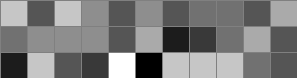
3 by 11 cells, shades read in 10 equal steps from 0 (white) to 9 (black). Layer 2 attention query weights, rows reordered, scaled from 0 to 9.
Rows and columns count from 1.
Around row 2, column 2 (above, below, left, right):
6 2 5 4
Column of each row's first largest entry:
2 7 6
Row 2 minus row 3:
-3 2 -2 -3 6 -6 6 5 3 -2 0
